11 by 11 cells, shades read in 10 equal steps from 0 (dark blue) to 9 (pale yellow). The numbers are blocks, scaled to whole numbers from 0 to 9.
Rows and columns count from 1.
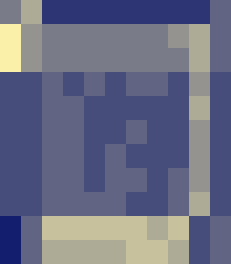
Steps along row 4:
same up down up down up same down up down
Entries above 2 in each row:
3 11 11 5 3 4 4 6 6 9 9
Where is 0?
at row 10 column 1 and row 11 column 1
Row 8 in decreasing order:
5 3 3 3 3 3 2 2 2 2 2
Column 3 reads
1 4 4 3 3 3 3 3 3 7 6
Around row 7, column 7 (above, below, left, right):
3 3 3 2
